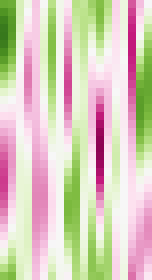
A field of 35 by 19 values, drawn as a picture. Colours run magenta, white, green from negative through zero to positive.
Mirror symmetry: none. Grain: streaks running down. Slope: none.
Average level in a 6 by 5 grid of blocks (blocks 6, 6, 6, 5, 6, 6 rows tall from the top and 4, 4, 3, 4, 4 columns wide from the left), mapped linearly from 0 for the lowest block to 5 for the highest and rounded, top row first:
53341
33213
12203
11412
20531
41440
